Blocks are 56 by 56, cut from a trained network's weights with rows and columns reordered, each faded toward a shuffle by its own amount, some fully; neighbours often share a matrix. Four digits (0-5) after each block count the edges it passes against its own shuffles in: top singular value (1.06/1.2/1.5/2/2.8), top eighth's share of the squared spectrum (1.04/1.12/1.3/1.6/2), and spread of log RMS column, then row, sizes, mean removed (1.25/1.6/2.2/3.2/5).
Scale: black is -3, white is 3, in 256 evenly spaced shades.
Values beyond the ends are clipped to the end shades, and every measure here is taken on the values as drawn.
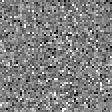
3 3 1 1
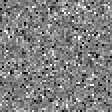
1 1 0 0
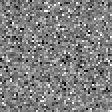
1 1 0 0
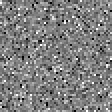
0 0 0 0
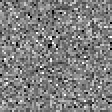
2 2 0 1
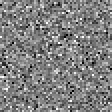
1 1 0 1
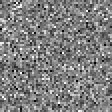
1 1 0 0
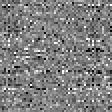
4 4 2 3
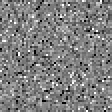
1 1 0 0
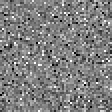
1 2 0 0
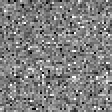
3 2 0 1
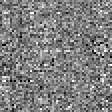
2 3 1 2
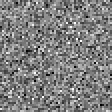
0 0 0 0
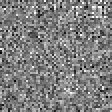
2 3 0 2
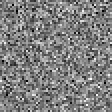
1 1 0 0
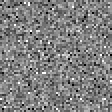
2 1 0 0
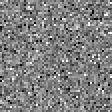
1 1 0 0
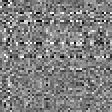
4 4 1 3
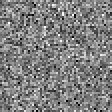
2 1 0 0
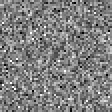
0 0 0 0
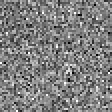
0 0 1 0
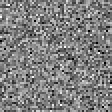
0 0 0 0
